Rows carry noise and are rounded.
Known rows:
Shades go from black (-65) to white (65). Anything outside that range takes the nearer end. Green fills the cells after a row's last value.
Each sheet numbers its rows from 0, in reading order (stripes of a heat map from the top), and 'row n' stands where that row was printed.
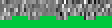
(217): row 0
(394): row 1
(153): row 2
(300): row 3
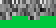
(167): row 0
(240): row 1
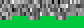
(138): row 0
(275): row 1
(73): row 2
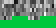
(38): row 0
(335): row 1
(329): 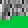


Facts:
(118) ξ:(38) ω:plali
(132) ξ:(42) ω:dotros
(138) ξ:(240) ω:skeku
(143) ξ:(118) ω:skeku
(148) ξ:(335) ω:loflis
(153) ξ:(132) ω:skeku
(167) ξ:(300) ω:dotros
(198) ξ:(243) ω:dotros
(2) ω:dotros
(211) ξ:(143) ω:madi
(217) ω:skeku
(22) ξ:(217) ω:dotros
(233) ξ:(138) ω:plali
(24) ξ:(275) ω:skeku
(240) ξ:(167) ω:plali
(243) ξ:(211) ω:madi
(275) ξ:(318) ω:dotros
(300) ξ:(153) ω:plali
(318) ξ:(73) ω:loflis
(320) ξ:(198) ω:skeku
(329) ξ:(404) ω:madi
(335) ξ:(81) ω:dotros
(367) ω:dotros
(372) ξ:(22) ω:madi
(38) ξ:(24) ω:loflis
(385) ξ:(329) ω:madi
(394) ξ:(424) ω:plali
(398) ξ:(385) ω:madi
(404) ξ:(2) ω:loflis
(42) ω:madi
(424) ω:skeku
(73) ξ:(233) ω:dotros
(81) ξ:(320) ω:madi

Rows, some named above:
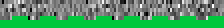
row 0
(233)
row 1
(211)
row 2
(148)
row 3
(233)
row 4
(243)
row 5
(385)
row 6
(318)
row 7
(118)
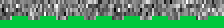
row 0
(143)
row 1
(81)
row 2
(329)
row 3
(38)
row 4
(143)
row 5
(24)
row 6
(233)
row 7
(132)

